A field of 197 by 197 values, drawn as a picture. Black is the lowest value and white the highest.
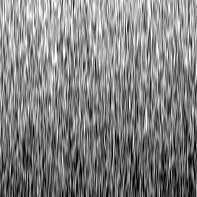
The grain runs up and down. The field climbs toward the top. The bottom right is the ninth with the lowest average.
